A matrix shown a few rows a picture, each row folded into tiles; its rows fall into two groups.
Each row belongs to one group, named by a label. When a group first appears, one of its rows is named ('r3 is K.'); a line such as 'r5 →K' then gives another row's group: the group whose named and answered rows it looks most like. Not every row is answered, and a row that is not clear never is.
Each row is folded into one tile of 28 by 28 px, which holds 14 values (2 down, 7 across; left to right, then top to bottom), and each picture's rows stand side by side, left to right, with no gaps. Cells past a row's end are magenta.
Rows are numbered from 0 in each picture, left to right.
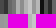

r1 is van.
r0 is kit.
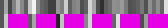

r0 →kit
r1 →van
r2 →van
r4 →van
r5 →kit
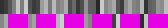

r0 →kit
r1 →kit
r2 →van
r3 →kit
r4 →kit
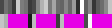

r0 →kit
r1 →kit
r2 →kit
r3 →kit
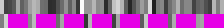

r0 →kit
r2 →kit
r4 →van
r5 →van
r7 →kit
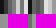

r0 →kit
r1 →kit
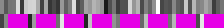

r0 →kit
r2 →kit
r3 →van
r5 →kit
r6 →kit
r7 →van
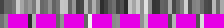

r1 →van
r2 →van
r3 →van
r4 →kit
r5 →van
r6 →kit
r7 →kit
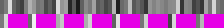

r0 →van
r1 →van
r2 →van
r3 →van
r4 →kit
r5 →kit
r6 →van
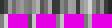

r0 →kit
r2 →kit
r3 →van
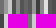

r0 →van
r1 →kit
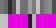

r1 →van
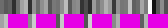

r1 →kit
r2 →van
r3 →kit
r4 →kit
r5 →van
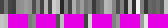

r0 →kit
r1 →kit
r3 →kit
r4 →kit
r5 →kit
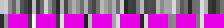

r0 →van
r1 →kit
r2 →kit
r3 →kit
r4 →van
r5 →kit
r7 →van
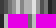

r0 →kit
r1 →van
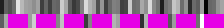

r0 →kit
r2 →van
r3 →van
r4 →kit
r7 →kit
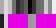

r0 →van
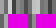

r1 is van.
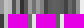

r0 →van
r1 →van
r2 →kit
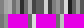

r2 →van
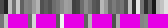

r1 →van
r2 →van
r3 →kit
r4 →kit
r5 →kit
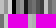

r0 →van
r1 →kit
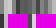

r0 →van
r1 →kit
